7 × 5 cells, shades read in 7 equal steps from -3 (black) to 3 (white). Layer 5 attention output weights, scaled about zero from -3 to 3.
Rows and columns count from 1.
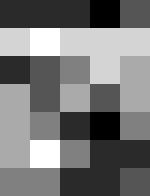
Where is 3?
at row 2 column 2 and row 6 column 2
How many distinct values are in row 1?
3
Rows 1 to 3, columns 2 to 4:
-2 -2 -3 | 3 2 2 | -1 0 2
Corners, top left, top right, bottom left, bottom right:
-2 -1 0 -1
